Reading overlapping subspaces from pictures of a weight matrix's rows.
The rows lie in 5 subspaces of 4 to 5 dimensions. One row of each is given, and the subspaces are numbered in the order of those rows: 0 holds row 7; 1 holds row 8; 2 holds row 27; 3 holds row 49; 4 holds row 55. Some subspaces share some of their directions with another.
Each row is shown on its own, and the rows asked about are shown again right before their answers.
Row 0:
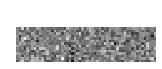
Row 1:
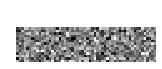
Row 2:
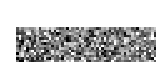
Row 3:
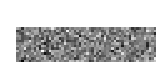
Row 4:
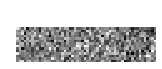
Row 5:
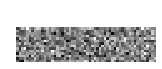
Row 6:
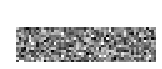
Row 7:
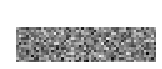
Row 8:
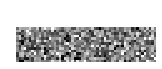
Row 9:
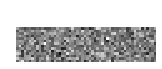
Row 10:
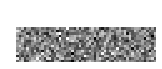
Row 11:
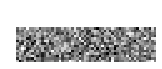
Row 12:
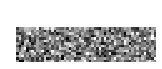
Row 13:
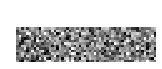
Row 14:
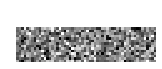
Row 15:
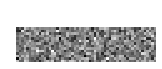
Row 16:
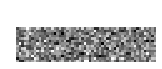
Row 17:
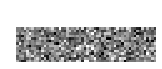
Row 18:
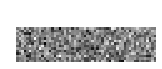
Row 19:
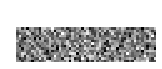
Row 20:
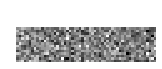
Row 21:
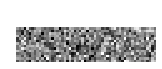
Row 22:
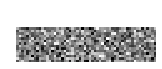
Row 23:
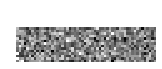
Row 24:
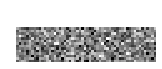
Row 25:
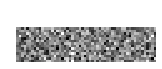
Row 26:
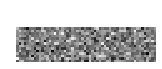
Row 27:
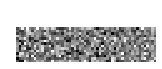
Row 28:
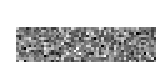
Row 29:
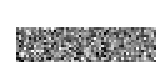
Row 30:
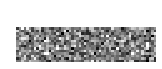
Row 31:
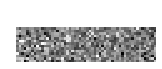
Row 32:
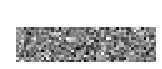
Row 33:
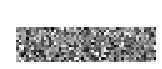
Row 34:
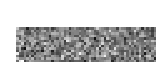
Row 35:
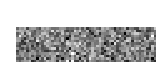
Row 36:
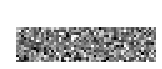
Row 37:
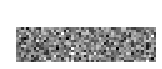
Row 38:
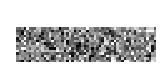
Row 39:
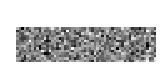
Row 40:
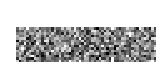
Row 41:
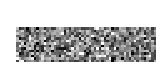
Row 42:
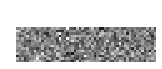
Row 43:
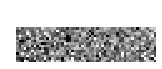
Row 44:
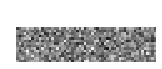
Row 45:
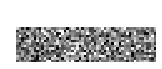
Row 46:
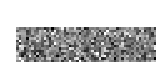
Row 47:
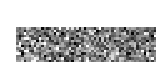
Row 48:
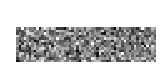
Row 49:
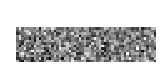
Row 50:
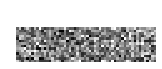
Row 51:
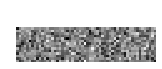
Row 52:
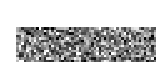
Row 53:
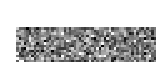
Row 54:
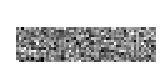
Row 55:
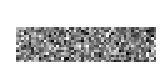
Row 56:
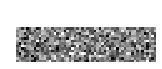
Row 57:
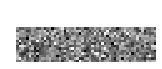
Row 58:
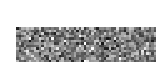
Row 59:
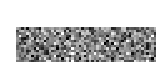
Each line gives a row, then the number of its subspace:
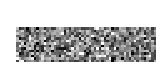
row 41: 3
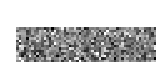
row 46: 3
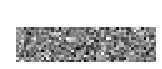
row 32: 1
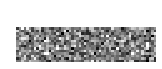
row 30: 4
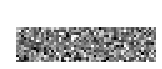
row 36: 1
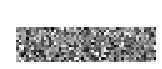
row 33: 3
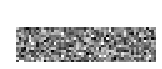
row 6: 2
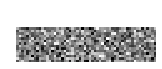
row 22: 0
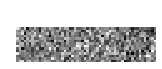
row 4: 4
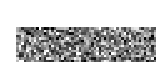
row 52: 2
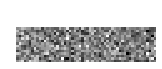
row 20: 4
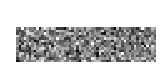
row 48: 2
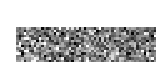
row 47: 0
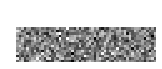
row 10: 1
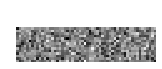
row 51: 4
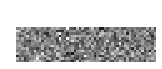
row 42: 1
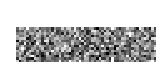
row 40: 3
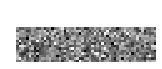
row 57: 3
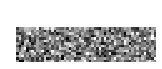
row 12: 2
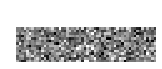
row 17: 1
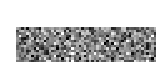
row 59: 0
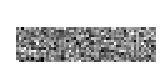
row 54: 2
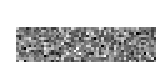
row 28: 1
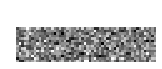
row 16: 0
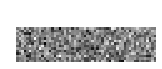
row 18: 0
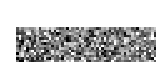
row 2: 1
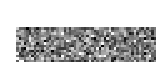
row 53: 2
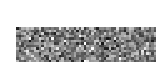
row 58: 4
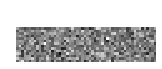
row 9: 0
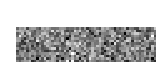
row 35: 4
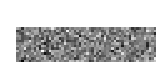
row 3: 4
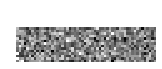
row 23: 1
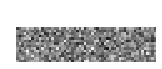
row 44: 4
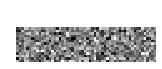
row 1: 1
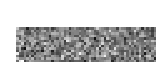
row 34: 4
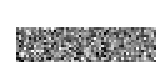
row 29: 3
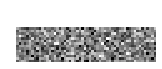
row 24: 0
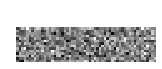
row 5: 3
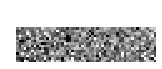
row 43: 2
